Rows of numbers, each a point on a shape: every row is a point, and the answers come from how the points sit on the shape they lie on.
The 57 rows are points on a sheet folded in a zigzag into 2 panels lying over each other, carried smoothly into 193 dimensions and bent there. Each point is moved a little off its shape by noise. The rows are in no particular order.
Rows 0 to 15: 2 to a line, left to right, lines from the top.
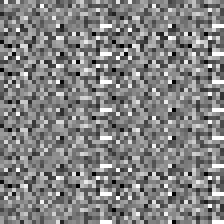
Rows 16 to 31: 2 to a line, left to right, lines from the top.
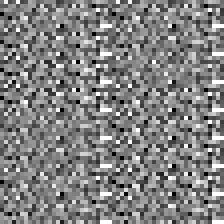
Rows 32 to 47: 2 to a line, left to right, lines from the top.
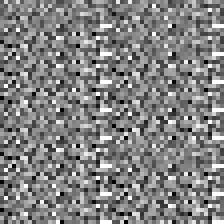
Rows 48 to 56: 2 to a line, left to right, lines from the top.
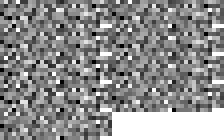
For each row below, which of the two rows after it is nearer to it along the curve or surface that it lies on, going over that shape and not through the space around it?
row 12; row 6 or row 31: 31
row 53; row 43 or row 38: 43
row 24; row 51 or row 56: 51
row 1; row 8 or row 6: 6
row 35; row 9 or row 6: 9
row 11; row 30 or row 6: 6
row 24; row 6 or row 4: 6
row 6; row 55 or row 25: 55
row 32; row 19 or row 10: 19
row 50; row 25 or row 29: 29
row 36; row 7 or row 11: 11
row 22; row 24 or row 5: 5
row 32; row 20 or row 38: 20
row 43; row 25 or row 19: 19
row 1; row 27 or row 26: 26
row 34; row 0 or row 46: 46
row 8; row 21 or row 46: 46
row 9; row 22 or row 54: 22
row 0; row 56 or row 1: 1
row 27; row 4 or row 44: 44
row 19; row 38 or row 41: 41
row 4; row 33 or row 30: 33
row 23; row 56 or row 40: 56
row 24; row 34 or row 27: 34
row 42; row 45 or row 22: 22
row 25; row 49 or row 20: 20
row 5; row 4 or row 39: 4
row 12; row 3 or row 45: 3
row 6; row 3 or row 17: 3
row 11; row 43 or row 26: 43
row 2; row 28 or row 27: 27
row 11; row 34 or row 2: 34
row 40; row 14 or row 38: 14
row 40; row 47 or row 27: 47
